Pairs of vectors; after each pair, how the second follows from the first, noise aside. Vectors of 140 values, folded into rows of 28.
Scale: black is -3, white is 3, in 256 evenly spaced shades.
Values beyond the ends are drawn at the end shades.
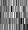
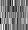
wrapped around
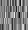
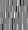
partly zeroed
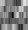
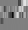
partly zeroed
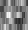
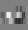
partly zeroed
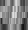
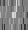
partly zeroed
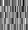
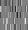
partly zeroed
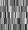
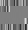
partly zeroed
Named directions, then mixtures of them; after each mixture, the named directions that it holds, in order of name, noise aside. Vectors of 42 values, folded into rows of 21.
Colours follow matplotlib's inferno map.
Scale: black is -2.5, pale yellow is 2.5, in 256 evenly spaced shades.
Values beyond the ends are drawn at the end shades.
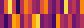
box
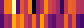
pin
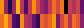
box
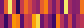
box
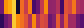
box, pin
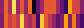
box, pin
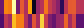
pin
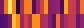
box, pin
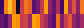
box, pin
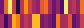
box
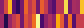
box, pin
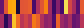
box, pin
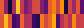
box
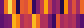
box, pin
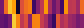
box, pin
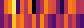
pin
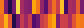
box, pin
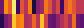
pin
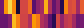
box, pin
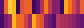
box, pin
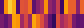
box, pin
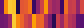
box, pin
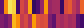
box, pin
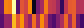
pin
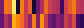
pin
